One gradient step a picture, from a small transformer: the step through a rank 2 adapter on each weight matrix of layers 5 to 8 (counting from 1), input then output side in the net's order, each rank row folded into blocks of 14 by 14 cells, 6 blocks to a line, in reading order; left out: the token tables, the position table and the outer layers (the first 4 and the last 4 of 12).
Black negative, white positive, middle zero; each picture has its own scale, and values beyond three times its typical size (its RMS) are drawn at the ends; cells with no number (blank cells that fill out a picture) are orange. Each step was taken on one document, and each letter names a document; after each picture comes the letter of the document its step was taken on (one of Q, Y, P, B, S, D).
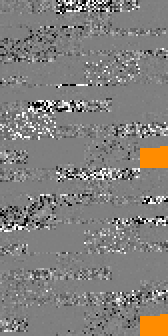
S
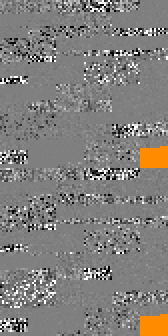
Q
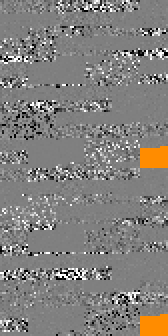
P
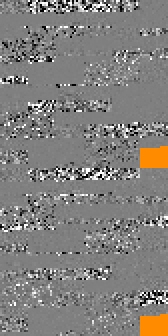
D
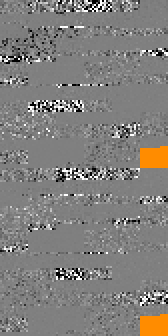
S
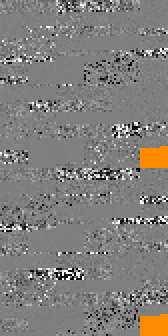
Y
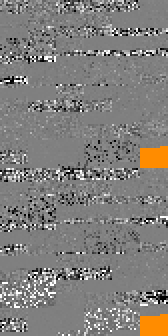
Q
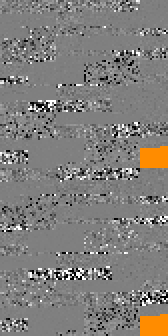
Y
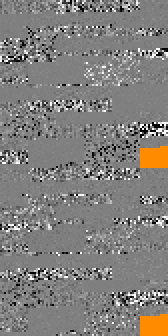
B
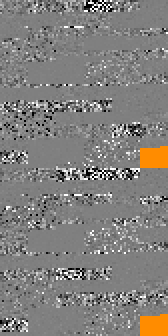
S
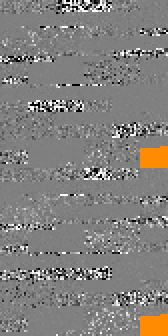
P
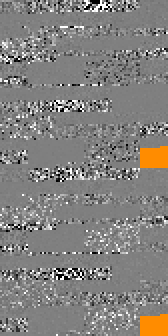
P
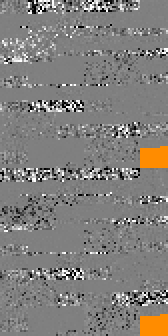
B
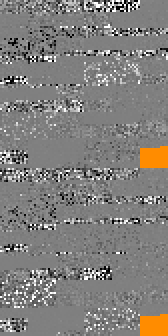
Q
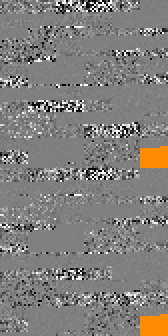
S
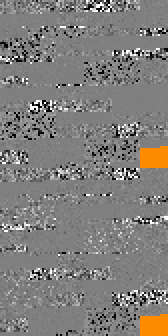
D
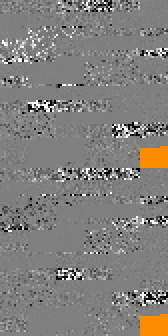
B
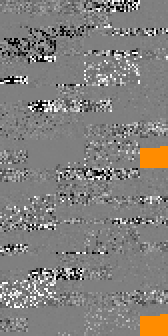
Q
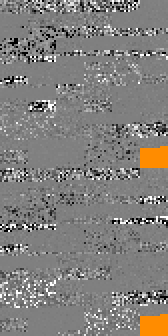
Q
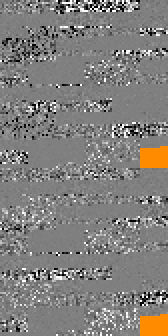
P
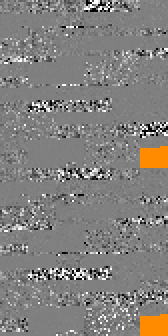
B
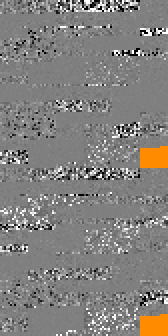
B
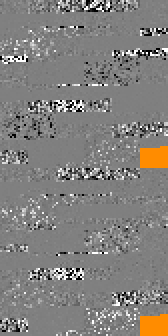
B
